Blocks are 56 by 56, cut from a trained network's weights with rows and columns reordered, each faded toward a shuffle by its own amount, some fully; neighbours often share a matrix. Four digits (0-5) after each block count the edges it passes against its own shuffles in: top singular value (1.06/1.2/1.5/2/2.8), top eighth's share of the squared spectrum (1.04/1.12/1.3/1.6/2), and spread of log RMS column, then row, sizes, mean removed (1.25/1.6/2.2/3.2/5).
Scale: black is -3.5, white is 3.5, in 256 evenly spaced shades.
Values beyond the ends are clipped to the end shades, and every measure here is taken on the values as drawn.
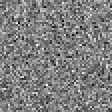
0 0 0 0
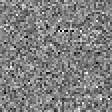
3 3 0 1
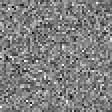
0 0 0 0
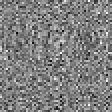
4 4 2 1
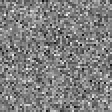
0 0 0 0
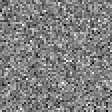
0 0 0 0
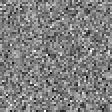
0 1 0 0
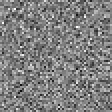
3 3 1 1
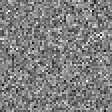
0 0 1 0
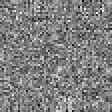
3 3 1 0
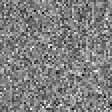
0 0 0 0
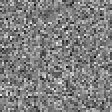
2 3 1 0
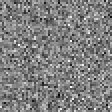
3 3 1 0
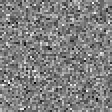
1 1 0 0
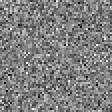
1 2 0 0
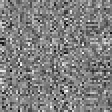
3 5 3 2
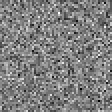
2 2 1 0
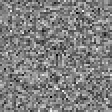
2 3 1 0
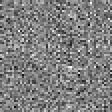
3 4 2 1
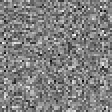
4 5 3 2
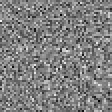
3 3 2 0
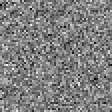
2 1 0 0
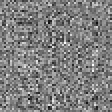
4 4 3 1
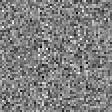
3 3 2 0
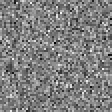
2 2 0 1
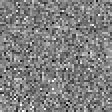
1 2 0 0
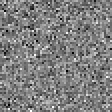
2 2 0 0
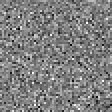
2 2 0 1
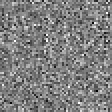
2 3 1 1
